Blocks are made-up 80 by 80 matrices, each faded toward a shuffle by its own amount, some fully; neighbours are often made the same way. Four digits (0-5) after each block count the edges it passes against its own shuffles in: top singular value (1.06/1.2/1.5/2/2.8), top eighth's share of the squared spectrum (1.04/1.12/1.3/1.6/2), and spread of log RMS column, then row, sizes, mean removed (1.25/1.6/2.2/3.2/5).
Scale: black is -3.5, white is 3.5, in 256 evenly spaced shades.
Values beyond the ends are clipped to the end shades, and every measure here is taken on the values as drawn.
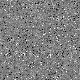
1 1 1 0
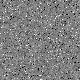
0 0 0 0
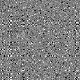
4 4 2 2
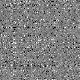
4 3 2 2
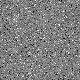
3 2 0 0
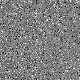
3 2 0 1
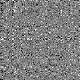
4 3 2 2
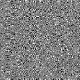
4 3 2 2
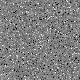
0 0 0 0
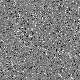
0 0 0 0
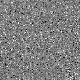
3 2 1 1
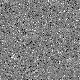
2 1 0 0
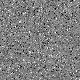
1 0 0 0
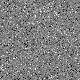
2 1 0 0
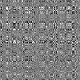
5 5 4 4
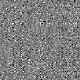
4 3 2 2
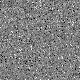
0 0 0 0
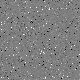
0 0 0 0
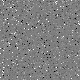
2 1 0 0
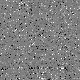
3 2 0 1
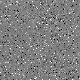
3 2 1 1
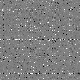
4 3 1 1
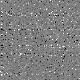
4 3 1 2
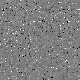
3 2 0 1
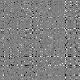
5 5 3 3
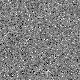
0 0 0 1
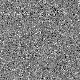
1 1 0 2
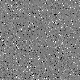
3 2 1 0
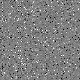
3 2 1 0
